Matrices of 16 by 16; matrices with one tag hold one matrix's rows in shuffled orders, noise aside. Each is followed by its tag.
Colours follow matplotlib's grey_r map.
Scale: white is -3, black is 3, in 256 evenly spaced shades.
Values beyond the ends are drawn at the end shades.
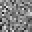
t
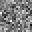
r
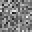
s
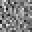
t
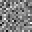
t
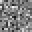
s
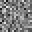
t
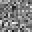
s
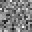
r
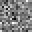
s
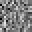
t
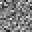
r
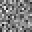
t
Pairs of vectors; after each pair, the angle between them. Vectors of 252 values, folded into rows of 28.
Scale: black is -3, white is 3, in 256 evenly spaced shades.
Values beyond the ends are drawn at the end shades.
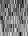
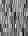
partly opposed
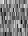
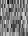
partly opposed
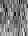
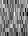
partly opposed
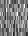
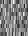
partly opposed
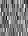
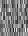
partly aligned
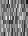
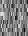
partly aligned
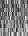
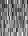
nearly parallel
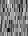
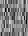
partly opposed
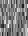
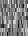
nearly parallel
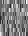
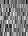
partly opposed
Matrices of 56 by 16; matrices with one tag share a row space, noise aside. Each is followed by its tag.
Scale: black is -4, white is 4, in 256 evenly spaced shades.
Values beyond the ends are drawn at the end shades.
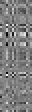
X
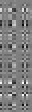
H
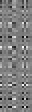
H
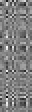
X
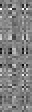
H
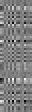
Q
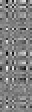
X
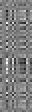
X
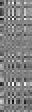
Q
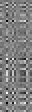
X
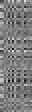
Q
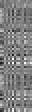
Q
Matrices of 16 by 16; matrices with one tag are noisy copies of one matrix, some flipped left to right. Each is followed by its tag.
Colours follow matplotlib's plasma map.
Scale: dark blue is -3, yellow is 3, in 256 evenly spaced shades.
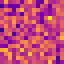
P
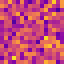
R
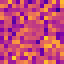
R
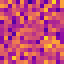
R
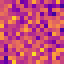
P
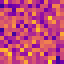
P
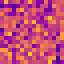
P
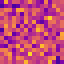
P
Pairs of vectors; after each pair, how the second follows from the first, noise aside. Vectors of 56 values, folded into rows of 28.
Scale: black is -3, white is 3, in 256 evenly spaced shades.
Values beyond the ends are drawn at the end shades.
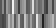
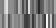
shuffled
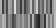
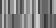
sign-scrambled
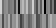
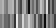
shuffled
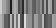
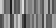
sign-scrambled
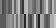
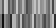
shuffled
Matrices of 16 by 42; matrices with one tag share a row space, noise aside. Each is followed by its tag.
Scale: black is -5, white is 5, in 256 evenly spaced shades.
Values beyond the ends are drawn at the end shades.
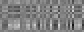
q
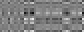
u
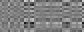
u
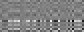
q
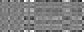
u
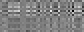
q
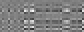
u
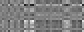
u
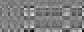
u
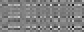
q
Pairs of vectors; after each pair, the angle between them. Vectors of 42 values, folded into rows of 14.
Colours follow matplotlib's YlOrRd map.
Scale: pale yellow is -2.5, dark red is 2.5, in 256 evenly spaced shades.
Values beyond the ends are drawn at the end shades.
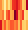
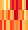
nearly parallel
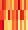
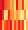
orthogonal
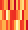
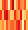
partly opposed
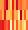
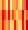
orthogonal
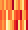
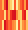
partly opposed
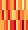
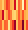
nearly parallel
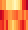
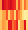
partly opposed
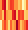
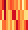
nearly parallel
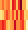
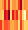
partly aligned
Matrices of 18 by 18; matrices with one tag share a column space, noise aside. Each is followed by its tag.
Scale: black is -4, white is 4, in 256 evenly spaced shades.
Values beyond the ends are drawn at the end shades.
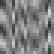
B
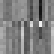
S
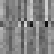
S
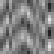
B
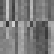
S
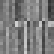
S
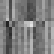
S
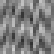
B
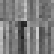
S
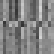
S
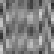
B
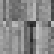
S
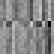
S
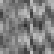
B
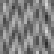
B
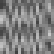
B
